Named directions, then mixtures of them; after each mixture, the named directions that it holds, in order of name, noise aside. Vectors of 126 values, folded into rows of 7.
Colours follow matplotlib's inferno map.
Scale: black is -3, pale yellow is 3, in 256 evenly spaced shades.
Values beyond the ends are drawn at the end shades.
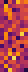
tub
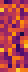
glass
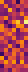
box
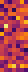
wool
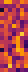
glass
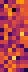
tub, wool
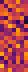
box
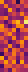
box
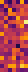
box, wool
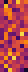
tub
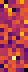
box, tub, wool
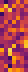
glass, tub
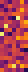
wool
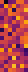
glass, tub, wool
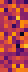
glass, tub, wool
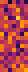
glass, tub, wool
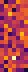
tub, wool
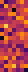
tub, wool
